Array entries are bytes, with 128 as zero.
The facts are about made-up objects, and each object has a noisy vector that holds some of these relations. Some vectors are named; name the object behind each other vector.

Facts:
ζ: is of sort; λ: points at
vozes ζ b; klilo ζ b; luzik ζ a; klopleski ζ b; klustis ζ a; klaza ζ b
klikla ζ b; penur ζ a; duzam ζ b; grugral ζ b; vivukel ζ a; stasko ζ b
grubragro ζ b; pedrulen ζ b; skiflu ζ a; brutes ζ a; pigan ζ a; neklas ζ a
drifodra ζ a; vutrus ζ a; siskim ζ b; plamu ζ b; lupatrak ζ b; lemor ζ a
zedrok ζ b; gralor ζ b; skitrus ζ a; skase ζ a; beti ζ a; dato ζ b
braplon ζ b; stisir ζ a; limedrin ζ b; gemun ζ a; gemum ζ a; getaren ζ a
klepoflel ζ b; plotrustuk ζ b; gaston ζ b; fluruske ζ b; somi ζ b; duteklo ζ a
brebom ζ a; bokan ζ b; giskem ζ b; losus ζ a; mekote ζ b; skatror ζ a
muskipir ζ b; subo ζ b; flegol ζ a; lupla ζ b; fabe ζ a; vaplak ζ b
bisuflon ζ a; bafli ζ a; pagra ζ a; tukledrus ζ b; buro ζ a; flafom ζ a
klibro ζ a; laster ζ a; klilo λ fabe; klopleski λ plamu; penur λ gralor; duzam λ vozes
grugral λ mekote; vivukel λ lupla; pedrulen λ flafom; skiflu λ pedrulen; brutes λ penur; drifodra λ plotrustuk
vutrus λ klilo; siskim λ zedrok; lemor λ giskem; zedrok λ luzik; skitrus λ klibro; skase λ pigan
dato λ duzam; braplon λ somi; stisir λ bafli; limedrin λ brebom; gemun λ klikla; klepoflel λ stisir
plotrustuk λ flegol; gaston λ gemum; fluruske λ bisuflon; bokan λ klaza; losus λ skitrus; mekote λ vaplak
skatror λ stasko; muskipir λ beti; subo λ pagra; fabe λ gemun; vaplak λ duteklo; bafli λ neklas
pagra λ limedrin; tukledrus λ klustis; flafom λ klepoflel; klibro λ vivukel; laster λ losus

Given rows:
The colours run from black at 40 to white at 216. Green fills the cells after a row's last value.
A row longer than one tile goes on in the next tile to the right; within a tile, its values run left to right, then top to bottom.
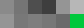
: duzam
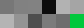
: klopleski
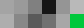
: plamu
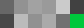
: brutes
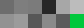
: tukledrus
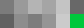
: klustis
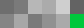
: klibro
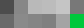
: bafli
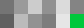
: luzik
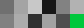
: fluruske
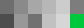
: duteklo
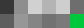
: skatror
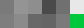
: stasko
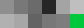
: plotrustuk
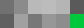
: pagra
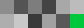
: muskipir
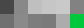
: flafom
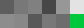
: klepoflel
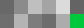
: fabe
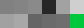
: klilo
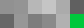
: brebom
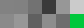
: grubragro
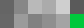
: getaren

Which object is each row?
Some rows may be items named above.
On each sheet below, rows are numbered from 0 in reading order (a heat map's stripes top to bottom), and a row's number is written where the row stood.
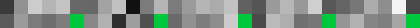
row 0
skatror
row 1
fluruske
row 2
klustis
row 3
skase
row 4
drifodra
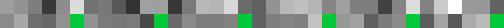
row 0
klikla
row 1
dato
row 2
skiflu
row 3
neklas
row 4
lupla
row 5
bisuflon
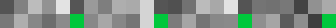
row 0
vutrus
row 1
flegol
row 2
laster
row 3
subo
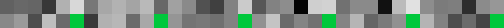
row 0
grugral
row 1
pigan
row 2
vozes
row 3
siskim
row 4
zedrok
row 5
gaston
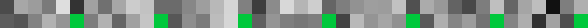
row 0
lemor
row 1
beti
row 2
duteklo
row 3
skatror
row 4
penur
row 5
gralor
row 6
fluruske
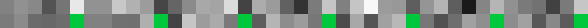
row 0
stasko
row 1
gemum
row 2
brutes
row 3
gralor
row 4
bisuflon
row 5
giskem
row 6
limedrin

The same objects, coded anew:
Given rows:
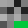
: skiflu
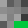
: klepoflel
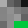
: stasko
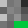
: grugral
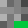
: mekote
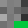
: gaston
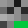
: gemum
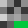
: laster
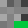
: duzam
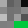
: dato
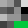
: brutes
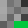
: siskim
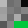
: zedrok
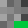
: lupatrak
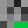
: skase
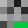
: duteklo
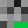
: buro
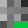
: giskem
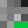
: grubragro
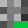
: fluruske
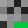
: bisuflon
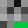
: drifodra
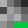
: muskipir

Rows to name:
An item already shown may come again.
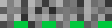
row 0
fluruske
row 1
luzik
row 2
limedrin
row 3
siskim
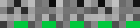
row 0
duteklo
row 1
zedrok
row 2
zedrok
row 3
beti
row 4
zedrok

